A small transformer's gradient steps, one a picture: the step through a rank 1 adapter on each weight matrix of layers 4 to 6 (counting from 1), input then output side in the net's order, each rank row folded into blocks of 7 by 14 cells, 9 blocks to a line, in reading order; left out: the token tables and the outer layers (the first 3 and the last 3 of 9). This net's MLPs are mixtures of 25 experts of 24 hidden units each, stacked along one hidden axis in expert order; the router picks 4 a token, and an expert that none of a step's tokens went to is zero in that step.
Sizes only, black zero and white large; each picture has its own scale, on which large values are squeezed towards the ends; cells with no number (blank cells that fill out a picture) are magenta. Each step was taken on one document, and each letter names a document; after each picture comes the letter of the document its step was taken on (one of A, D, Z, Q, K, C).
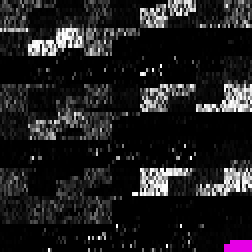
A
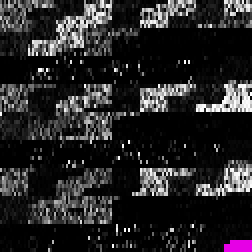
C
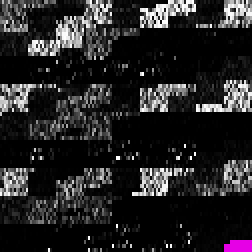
A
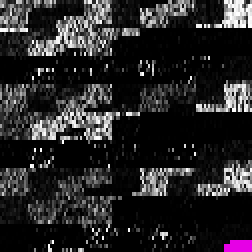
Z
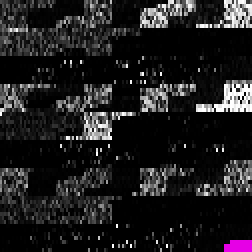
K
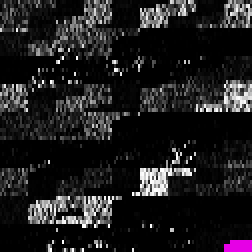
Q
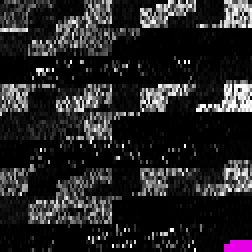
C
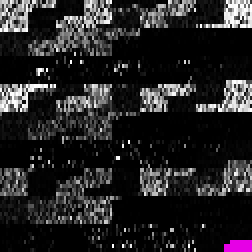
C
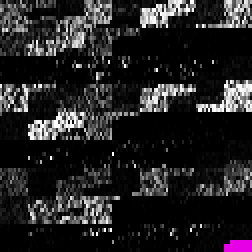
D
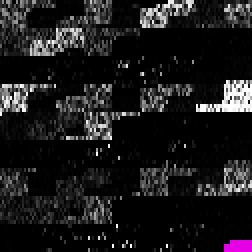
K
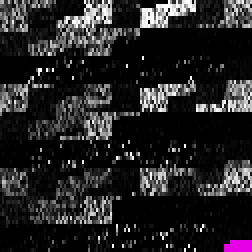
C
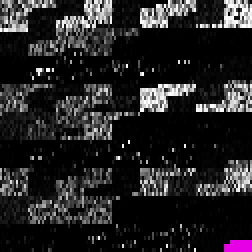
C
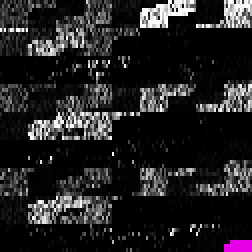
D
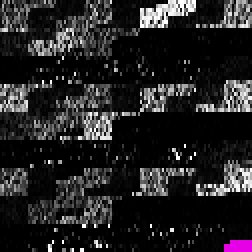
Q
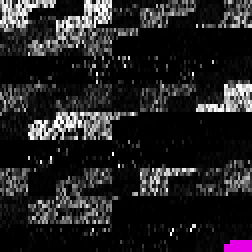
D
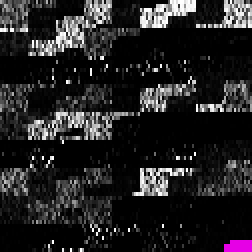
Z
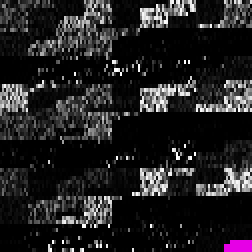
Q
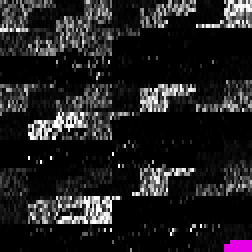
D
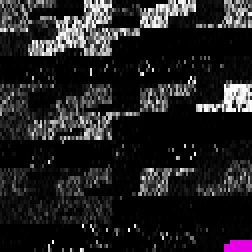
Z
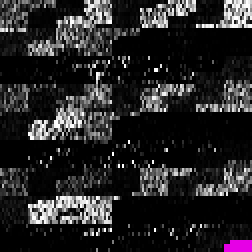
D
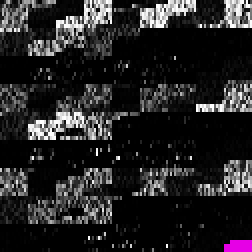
A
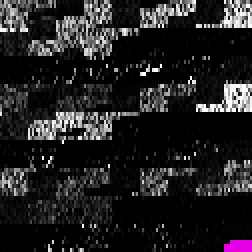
Z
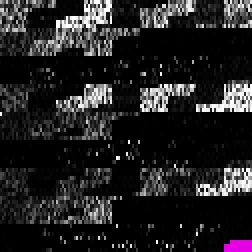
K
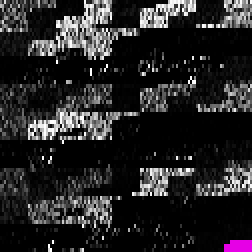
Z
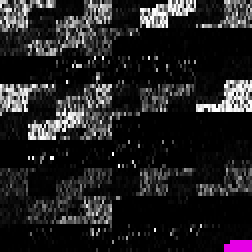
D
